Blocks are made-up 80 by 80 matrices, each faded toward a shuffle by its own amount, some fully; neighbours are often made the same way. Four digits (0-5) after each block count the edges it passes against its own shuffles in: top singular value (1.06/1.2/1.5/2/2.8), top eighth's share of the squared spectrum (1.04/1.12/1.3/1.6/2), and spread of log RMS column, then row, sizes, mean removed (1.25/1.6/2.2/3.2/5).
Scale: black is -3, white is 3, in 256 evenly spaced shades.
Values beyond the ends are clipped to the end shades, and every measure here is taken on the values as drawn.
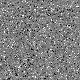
2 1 0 0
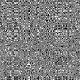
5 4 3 2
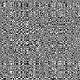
5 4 3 3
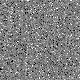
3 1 0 0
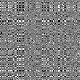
5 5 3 4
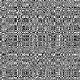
5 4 3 3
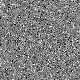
2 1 0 0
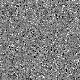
3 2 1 0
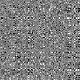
4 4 3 3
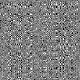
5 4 3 3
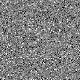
3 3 1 1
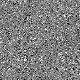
3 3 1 1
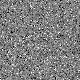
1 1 0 0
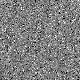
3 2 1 0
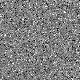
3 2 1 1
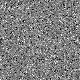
2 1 0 0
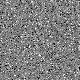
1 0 0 0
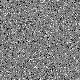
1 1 0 0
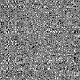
4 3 2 2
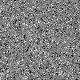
1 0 0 0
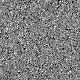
2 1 0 0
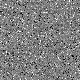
0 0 0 0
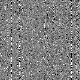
2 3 3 0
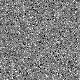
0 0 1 0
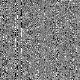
2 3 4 0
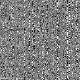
2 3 4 0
